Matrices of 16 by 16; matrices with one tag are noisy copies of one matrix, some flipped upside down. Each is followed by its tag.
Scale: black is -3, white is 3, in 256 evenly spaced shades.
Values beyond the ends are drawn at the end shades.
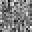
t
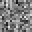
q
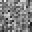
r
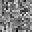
q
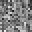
r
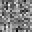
q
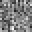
t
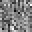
t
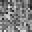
r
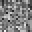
r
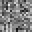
q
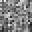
r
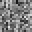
q
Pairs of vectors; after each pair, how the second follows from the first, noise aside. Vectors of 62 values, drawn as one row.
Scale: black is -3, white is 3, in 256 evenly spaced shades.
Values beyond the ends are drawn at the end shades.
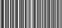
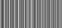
shrunk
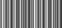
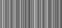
shrunk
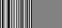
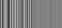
shrunk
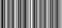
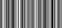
wrapped around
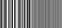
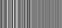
shrunk
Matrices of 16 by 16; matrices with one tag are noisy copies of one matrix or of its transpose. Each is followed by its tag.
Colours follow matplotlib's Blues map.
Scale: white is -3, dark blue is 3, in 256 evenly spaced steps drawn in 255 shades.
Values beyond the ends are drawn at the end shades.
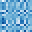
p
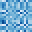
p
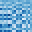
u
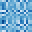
p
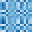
p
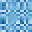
p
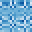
p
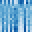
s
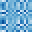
p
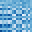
u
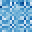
p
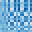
u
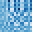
u
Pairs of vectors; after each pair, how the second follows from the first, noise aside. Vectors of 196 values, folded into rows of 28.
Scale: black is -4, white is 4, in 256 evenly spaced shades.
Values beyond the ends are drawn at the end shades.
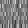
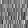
wrapped around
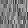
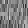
wrapped around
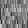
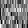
scaled up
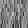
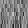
copied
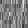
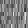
wrapped around
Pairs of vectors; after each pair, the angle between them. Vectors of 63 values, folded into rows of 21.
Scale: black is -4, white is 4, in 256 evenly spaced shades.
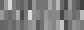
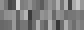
partly opposed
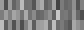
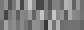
partly opposed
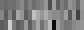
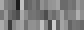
partly opposed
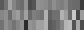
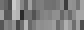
orthogonal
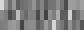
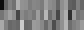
nearly opposite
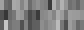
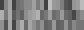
partly opposed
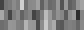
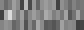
partly opposed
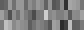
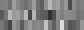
partly opposed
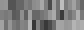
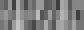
orthogonal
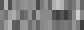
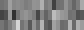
partly opposed
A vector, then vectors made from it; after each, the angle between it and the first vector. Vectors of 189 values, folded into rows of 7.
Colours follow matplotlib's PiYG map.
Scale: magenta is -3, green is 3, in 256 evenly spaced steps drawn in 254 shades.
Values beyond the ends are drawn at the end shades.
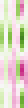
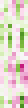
nearly parallel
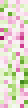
partly opposed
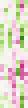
nearly parallel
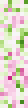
partly aligned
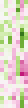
nearly parallel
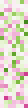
orthogonal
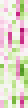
nearly opposite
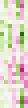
nearly parallel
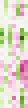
nearly parallel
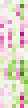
nearly opposite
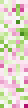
partly aligned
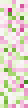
orthogonal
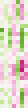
nearly parallel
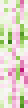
nearly parallel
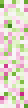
orthogonal
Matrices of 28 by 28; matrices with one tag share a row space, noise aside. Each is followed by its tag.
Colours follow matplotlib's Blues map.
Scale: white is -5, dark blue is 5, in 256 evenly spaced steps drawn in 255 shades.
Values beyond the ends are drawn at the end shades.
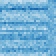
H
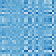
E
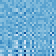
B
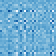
B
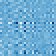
B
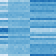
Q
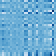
E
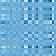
E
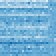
H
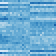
Q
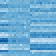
Q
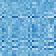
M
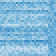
H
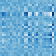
E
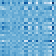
E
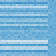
H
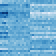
Q
